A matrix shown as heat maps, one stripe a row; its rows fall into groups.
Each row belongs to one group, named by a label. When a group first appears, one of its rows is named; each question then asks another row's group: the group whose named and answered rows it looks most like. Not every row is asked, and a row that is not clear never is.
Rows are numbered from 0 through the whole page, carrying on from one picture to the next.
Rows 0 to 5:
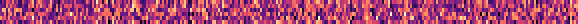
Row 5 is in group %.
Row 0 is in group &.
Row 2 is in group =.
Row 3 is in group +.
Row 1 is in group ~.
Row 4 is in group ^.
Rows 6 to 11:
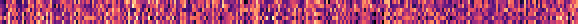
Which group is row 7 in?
~
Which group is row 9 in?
&
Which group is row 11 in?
&
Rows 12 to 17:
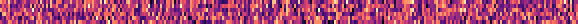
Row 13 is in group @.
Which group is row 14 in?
^
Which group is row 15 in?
=
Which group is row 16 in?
&
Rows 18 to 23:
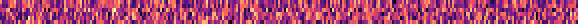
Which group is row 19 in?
+
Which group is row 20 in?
@
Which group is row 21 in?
%
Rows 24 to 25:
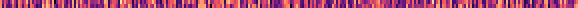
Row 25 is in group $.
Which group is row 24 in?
$
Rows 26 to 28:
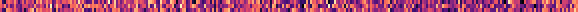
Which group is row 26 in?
~
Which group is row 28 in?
~
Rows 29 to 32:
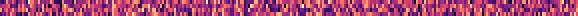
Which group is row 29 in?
&
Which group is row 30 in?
@
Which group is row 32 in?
%
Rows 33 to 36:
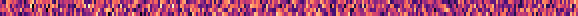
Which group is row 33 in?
~
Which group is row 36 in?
%
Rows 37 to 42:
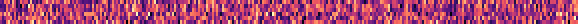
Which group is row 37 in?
$
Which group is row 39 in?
~
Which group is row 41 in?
+
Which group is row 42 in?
&
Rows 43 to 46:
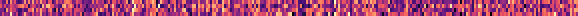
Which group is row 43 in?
~
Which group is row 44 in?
$
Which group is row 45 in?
~
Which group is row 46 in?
%
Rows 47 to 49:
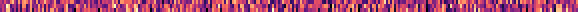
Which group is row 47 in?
$
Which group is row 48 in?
@
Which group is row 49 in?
@
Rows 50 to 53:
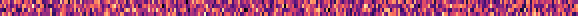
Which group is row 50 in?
=
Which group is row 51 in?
^
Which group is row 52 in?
&
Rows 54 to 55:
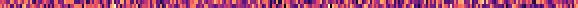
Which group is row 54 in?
$
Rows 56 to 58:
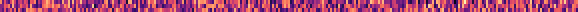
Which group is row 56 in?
$
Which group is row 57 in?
$
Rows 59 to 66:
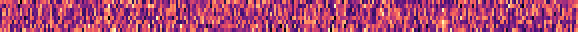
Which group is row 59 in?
$
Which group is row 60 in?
~
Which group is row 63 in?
&
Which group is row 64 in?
=
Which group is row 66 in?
^
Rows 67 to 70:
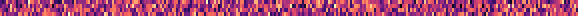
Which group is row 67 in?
&
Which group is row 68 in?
%
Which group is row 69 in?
+
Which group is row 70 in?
$
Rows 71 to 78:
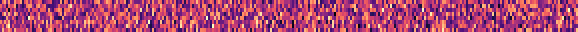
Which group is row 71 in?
=
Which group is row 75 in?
&
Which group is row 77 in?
@
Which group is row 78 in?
=
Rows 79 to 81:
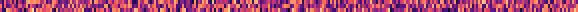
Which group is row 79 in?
+
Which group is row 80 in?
$
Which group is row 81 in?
~
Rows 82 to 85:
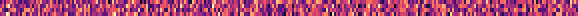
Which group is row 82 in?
%
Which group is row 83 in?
@
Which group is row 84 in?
+
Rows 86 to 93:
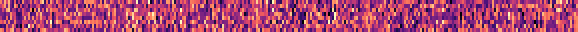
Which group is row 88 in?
@
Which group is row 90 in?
~
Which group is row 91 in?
^
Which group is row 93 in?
$
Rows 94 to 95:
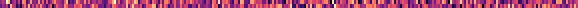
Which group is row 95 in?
%
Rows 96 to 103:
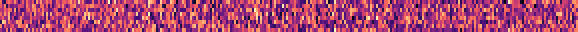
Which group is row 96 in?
~
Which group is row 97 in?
^
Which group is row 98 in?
+
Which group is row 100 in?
@
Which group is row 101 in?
=
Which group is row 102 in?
$
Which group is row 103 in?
~
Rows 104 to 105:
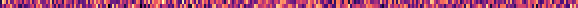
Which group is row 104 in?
=
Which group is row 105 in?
%
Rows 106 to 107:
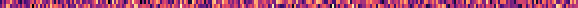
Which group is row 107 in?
@
